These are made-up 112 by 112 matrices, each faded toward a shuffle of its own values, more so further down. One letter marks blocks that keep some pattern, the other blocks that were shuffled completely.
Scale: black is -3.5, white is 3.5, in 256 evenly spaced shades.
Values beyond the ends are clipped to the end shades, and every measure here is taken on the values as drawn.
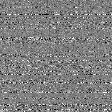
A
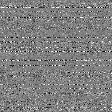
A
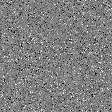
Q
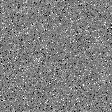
Q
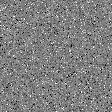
Q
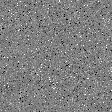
Q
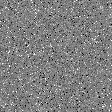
Q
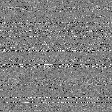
A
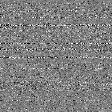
A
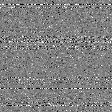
A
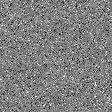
Q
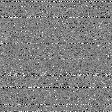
A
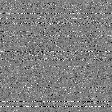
A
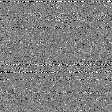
A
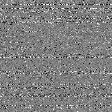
A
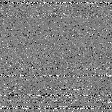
A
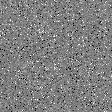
Q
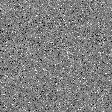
Q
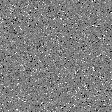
Q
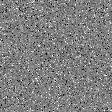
Q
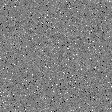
Q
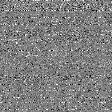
A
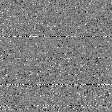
A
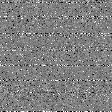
A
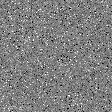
Q
